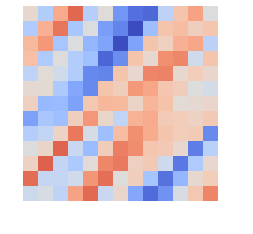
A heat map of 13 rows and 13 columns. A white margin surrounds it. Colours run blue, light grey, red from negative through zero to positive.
The top middle is the ninth with the lowest average. The middle right is the smoothest part. Neither half mirrors the other. The grain runs diagonally up to the right.
